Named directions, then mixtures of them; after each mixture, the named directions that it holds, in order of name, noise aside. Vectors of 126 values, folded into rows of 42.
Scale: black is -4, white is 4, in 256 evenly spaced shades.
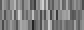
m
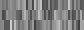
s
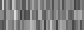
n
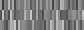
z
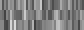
s, z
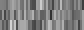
m, s, z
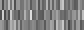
z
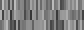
z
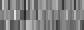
n, s, z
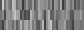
m, n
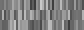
m, z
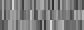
m, n, z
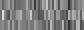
s, z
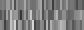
n, s, z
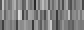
m, n, s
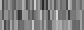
m, s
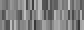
s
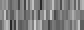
m, s, z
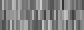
m, n, s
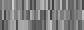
m, n, z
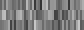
s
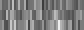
n, s, z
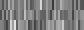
m, s, z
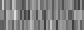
n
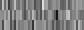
m, s, z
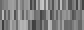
m, z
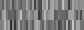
n, s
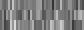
n, s, z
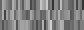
m, n, z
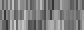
m, s, z
